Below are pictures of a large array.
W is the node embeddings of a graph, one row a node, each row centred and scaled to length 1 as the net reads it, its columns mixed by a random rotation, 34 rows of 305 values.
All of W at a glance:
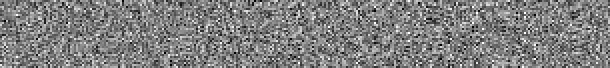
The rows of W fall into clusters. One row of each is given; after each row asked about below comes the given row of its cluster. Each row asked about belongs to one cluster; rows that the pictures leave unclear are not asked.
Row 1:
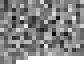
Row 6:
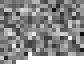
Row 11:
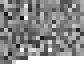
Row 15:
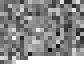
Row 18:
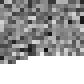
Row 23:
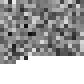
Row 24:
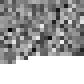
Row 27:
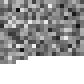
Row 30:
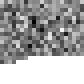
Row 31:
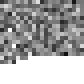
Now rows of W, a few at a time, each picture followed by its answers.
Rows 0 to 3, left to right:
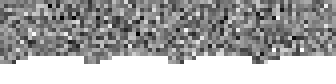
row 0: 6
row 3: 11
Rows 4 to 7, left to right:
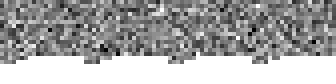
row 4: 27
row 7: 31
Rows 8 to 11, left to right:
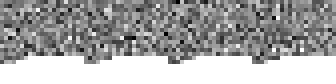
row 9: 11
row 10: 1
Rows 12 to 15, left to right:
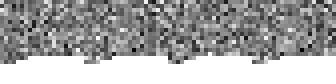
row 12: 30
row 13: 15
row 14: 18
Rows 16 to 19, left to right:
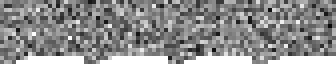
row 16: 6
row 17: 1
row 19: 27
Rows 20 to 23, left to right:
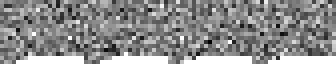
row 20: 6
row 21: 18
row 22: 24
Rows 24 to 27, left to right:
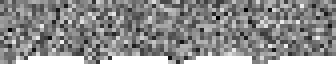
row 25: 23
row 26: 18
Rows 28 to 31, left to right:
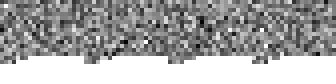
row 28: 31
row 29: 24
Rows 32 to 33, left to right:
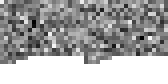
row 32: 30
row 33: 27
